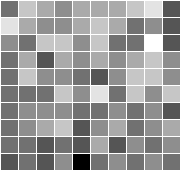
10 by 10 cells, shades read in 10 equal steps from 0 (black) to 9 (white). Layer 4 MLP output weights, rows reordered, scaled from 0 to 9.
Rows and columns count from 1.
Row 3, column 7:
4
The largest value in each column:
8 7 7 7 6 8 6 7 9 7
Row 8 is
4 5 6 7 3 5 6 4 5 6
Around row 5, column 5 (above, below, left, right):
5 5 5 3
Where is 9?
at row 3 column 9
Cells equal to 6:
15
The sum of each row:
58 55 55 53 52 55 44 51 41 37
